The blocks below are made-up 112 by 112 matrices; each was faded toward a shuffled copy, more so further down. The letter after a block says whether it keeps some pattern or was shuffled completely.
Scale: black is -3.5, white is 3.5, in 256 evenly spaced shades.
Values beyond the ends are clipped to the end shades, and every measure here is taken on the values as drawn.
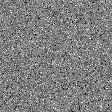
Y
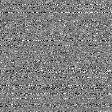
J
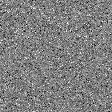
Y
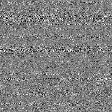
J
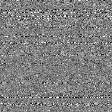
J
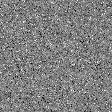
Y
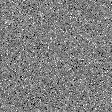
Y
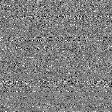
J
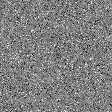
Y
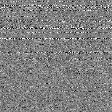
J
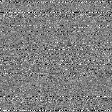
J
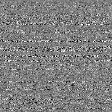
J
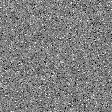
Y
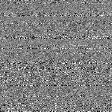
J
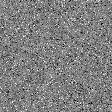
Y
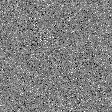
Y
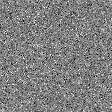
Y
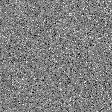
Y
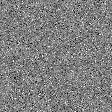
Y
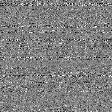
J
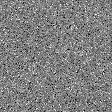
Y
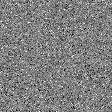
Y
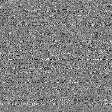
J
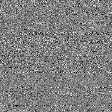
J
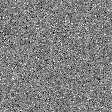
Y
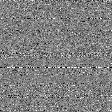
J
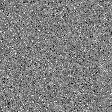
Y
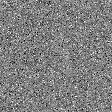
Y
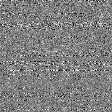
J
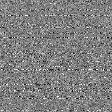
J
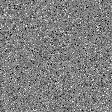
Y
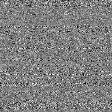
J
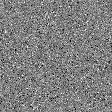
Y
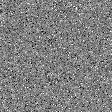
Y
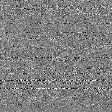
J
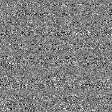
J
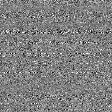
J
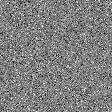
Y
